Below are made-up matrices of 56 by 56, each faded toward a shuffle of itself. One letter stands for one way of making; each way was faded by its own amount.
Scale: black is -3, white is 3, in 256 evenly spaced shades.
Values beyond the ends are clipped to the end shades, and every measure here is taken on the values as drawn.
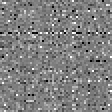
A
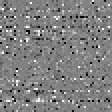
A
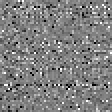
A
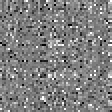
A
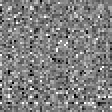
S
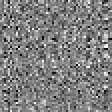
S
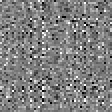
S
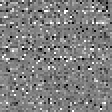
A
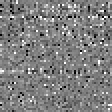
A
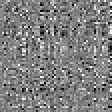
S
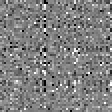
S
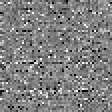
A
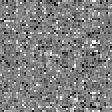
A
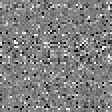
A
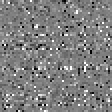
A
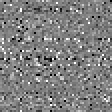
A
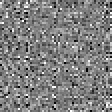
S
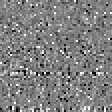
A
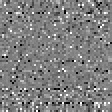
A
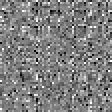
S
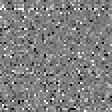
A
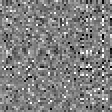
S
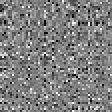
S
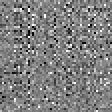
S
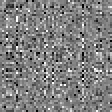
S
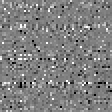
A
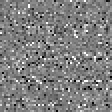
A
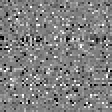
A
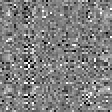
S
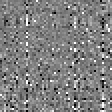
S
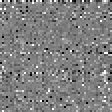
A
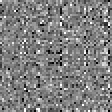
S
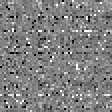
A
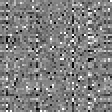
S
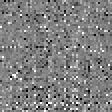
A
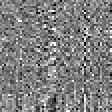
S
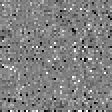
A
